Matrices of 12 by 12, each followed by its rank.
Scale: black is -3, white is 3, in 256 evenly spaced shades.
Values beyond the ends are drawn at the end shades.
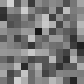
full rank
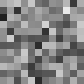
full rank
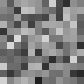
full rank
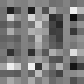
two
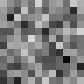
full rank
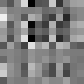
two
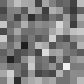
full rank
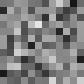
full rank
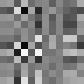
two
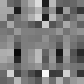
two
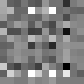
two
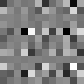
two
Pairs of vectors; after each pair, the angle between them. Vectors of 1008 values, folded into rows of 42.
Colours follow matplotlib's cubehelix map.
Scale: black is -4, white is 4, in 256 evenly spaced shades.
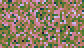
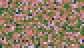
partly aligned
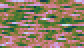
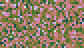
orthogonal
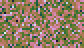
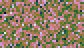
nearly parallel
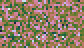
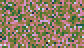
orthogonal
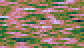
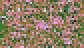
partly aligned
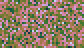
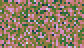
nearly opposite
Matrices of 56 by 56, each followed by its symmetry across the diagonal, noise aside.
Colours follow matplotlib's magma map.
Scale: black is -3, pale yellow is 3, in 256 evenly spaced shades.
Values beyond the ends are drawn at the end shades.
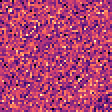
symmetric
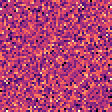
symmetric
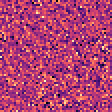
antisymmetric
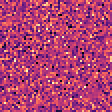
antisymmetric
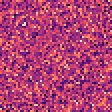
symmetric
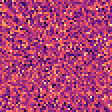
antisymmetric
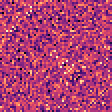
symmetric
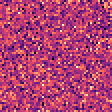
neither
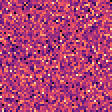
neither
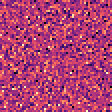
antisymmetric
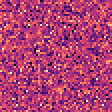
neither
